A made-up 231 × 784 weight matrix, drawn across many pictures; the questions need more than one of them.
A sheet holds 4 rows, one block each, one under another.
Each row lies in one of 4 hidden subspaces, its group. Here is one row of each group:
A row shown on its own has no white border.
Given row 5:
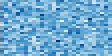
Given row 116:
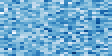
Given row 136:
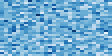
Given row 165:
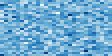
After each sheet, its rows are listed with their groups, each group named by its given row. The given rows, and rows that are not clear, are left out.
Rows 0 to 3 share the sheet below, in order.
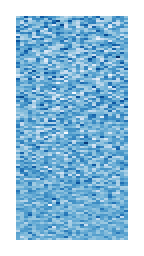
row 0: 165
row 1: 136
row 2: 165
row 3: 136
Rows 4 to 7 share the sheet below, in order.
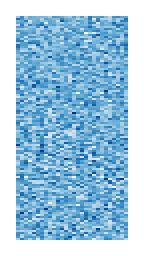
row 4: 136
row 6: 116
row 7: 5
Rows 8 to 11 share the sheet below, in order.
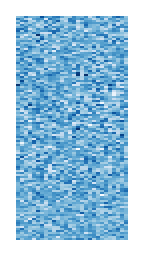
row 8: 165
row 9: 116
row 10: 5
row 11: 5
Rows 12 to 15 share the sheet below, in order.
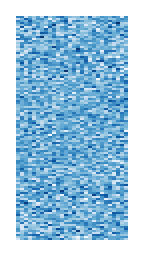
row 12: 165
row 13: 136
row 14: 136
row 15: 165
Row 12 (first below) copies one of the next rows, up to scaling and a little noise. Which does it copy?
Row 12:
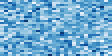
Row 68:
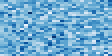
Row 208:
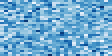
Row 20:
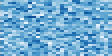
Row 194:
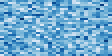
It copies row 208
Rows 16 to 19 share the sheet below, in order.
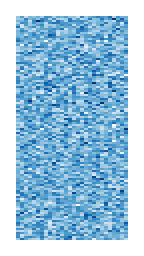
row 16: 5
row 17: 136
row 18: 165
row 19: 5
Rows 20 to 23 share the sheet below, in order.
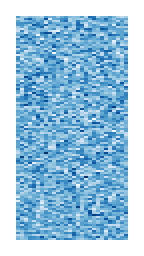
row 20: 165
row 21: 136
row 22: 5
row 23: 116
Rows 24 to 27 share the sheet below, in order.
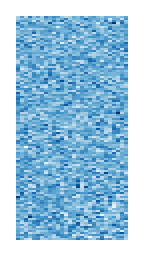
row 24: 136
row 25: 165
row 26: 165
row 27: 116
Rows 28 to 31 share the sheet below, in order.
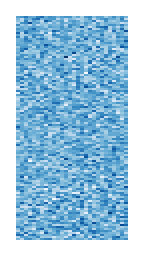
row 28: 136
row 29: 165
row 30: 116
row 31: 136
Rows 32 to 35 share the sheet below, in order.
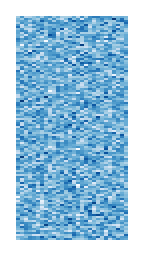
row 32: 5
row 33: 5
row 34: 5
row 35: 116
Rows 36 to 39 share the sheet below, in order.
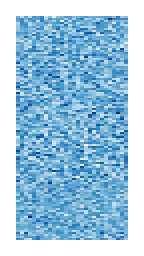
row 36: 136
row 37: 165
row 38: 136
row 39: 116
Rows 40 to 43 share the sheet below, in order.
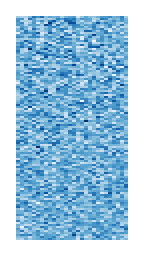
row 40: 116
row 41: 5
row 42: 165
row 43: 165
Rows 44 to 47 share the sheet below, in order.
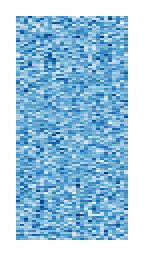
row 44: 5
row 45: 165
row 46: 165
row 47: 116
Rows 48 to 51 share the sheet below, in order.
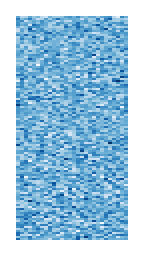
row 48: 165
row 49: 136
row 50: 116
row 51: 165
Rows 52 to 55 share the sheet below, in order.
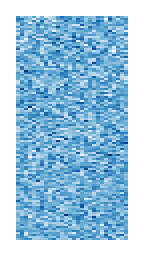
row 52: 136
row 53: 5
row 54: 136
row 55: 116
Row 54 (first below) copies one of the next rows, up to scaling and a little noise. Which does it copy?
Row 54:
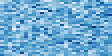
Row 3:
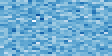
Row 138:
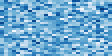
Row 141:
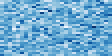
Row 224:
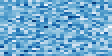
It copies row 141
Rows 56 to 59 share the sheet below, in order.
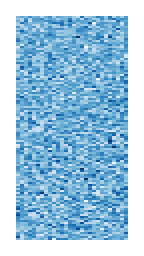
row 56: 5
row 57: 136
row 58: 136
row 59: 136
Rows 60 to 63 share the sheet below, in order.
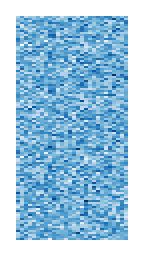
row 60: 5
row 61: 5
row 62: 5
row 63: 136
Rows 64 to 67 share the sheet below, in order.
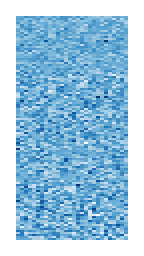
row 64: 5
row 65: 5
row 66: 165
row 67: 116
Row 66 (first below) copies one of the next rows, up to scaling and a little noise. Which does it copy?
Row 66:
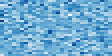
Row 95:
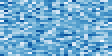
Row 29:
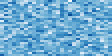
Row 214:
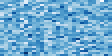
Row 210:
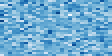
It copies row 210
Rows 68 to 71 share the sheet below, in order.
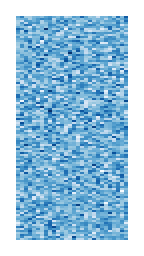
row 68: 165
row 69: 5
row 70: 165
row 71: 5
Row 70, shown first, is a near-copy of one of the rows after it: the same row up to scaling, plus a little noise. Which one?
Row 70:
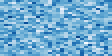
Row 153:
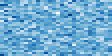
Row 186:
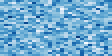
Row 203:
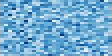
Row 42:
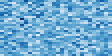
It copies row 186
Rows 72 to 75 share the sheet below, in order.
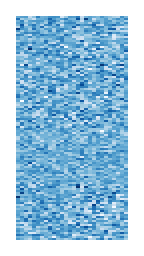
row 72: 116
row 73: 5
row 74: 5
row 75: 116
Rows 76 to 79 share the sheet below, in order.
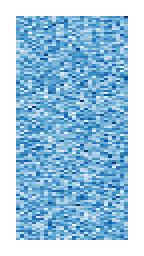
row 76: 165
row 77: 5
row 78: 136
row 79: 5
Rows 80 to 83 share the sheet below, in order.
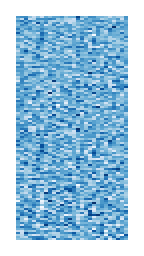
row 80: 116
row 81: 136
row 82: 116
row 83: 116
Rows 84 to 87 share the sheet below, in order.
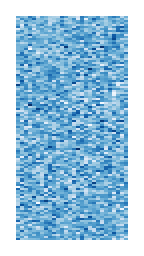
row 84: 116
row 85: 116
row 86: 5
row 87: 165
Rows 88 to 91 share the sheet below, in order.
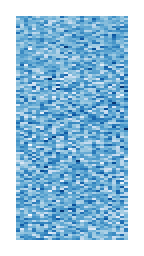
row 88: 116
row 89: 136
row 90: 165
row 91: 136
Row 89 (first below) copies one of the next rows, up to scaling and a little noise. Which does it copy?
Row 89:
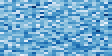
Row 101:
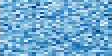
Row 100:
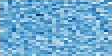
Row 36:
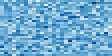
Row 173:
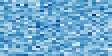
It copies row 101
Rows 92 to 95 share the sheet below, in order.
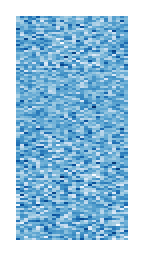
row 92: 136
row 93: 5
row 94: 136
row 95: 165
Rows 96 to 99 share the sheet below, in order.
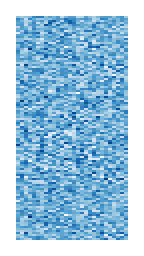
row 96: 116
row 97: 5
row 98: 116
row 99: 116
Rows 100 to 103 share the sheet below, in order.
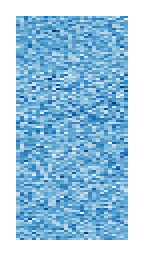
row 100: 136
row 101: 136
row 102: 136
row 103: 5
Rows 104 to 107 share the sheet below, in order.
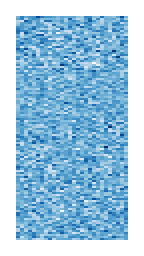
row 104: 136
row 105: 116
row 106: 5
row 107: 136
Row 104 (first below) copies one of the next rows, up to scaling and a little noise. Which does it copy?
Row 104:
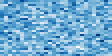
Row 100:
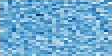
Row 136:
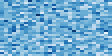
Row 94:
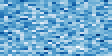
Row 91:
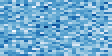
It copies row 94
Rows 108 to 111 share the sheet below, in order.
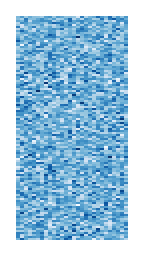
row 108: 5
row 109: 165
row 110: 5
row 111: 5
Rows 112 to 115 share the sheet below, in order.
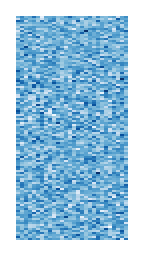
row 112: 165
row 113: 5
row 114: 5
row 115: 165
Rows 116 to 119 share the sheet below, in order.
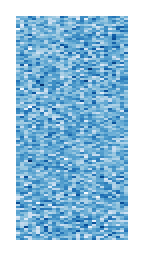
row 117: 5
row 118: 116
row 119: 165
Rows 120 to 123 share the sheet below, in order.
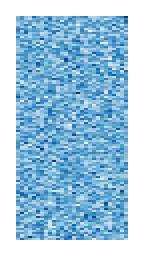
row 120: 165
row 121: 5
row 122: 165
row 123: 5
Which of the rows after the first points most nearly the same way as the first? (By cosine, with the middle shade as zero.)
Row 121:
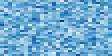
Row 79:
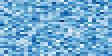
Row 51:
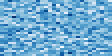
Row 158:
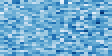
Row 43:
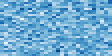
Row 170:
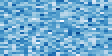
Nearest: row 79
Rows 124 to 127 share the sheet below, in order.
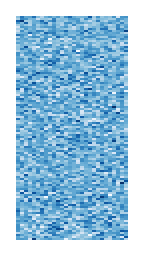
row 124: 165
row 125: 136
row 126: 165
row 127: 165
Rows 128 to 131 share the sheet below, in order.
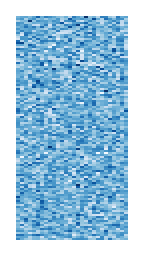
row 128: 136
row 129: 5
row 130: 5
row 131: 116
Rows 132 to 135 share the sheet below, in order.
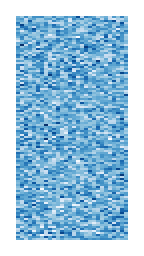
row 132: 5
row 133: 165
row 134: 165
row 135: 136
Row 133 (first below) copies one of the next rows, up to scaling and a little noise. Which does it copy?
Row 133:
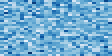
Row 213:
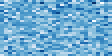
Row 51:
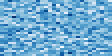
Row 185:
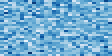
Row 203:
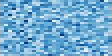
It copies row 185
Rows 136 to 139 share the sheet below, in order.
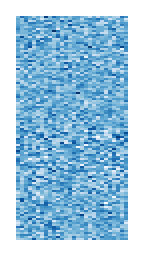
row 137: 5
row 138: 136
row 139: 5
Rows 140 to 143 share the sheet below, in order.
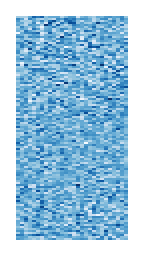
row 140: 116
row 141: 136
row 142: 165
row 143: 116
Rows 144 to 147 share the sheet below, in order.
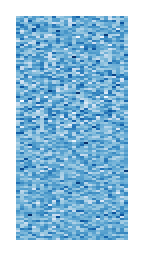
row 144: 5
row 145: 5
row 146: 165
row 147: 136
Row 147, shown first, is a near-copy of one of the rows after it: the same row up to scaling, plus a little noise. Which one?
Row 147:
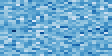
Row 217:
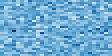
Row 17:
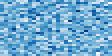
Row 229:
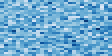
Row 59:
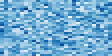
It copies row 217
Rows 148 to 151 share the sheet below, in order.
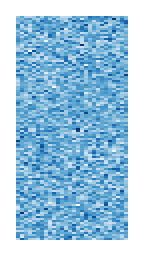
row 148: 5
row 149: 136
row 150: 116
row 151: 5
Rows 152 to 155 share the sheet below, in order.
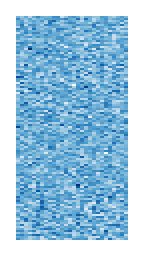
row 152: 116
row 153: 165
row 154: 5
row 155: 116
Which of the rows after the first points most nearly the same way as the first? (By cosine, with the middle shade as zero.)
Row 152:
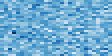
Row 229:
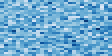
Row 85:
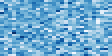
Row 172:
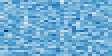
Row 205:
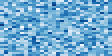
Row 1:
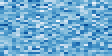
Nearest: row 85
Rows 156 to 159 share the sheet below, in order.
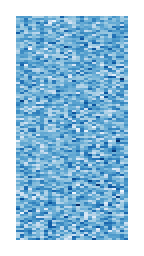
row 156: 116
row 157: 5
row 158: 116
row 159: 5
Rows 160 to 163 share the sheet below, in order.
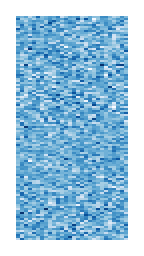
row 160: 116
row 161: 136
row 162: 116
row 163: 5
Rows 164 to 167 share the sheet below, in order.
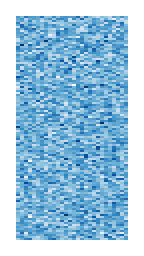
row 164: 5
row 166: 116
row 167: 116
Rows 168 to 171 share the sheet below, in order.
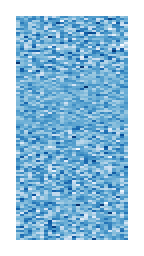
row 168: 136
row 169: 165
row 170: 5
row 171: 5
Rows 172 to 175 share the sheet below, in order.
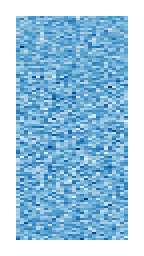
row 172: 116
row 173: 136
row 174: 5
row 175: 165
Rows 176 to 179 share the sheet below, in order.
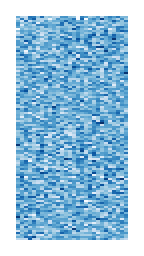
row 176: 116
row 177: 165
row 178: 116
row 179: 136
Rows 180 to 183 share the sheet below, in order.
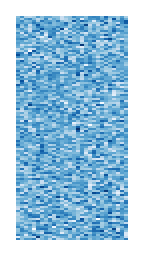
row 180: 5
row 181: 116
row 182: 116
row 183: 136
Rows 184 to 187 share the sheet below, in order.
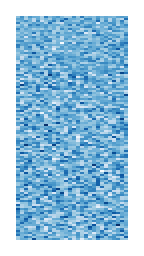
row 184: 136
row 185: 165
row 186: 165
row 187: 165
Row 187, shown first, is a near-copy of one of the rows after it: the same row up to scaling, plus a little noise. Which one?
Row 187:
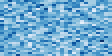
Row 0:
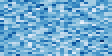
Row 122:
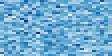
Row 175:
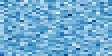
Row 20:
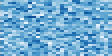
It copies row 0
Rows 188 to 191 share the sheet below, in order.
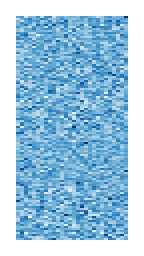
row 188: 165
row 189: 5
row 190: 165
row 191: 116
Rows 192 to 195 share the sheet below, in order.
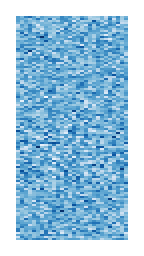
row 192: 5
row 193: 5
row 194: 165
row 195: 136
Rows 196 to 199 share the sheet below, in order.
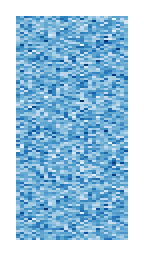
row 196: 5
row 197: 5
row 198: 136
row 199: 5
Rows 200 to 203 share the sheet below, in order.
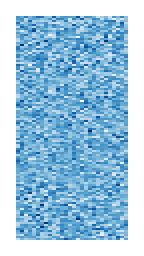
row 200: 5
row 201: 5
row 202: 136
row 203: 165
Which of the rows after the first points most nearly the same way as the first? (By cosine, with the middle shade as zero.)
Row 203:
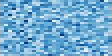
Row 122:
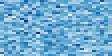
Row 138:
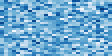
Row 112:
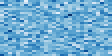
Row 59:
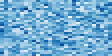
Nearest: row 122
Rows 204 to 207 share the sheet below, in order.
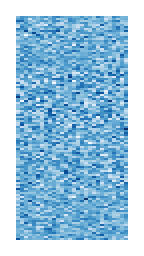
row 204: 165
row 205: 5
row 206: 165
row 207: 165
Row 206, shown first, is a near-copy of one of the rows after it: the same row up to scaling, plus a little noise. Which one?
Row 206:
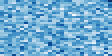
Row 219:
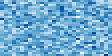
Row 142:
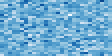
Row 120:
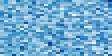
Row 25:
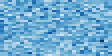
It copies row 120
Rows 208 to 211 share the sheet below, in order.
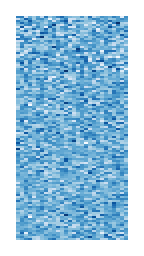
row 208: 165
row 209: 116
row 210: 165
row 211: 116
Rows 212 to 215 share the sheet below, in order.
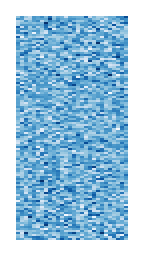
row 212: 165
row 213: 165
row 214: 165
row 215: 116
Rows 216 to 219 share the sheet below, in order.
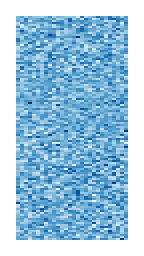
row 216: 5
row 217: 136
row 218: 136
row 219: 165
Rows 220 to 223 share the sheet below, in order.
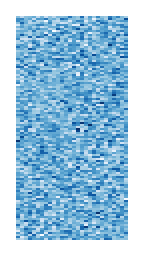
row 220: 136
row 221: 116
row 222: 116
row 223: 136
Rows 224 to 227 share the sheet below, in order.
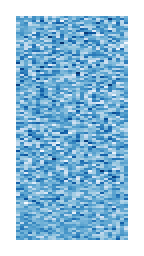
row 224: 136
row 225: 116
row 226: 165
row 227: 165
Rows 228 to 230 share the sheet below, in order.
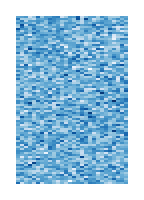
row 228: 116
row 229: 136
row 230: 5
